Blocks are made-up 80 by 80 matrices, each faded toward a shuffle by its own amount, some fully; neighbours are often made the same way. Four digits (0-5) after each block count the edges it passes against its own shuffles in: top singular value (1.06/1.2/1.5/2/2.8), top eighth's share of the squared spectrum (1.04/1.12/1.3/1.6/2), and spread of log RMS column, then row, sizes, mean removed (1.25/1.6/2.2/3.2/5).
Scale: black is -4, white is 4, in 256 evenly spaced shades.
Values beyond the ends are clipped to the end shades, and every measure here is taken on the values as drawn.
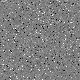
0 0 0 0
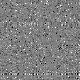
4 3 2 1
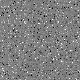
3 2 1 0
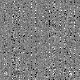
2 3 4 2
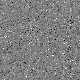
1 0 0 0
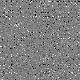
3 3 1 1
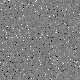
1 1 0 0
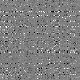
4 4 2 3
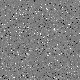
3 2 0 1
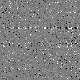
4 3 1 2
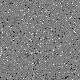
0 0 0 0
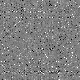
3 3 1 1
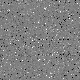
2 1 0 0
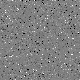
2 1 0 0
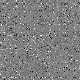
3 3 1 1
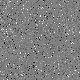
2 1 0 0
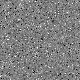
0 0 0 0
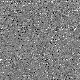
1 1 0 2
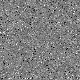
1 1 0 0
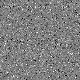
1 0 0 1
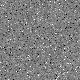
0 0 0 0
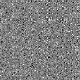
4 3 2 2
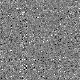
2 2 2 2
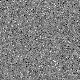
0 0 1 0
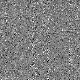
1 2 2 0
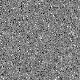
0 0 1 0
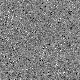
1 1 1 0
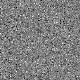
0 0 1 0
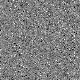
1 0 2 0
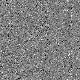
0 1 2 0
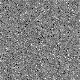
1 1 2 0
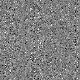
1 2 3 0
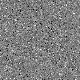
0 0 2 0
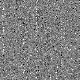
1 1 2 0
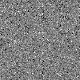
0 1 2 0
